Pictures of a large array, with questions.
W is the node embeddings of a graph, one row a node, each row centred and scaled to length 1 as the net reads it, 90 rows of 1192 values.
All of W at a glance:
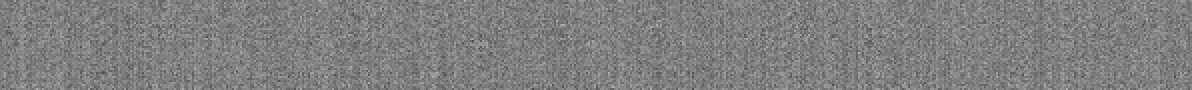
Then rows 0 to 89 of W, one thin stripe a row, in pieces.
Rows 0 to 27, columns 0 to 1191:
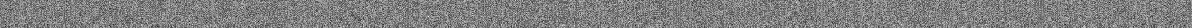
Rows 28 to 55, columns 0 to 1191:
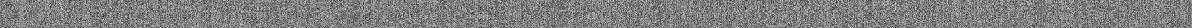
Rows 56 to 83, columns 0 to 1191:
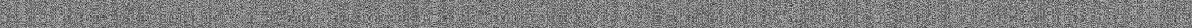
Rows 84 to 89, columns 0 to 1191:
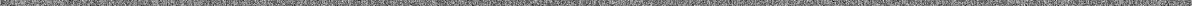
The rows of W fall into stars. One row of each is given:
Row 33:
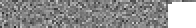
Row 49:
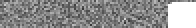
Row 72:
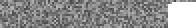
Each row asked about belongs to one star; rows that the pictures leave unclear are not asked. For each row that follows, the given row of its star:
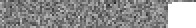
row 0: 33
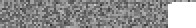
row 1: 72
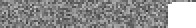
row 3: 72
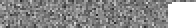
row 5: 72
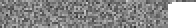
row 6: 33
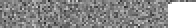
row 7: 49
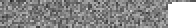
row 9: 33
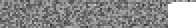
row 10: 72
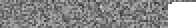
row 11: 33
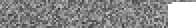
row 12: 72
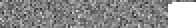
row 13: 33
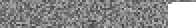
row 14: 49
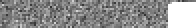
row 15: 33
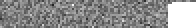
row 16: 72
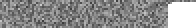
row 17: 49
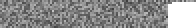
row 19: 72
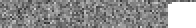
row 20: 49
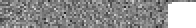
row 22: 49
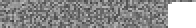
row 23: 49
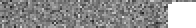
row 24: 33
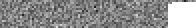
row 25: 33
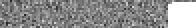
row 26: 33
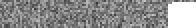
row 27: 33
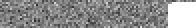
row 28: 49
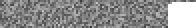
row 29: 72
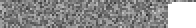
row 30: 72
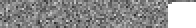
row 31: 49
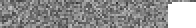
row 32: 72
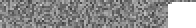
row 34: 49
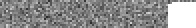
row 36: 49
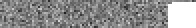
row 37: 49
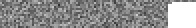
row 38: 33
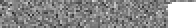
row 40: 72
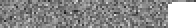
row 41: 49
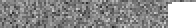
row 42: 72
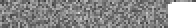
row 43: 72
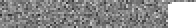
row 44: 72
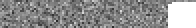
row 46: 72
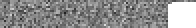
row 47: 49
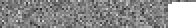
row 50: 33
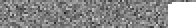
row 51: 49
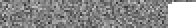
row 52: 49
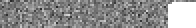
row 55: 33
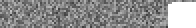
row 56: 72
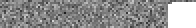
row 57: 49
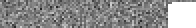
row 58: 33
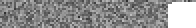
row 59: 72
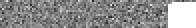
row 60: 33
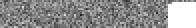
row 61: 49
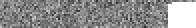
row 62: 72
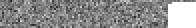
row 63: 33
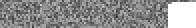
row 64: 49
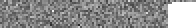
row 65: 72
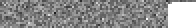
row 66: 49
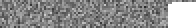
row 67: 33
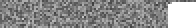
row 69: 49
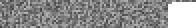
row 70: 33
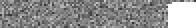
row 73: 72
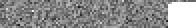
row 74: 49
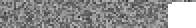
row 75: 72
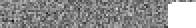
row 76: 72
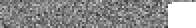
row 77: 72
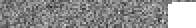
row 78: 33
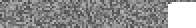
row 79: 49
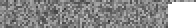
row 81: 72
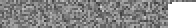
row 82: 33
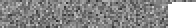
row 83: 72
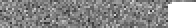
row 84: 49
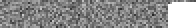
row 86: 49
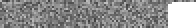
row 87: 49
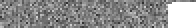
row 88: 72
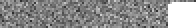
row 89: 72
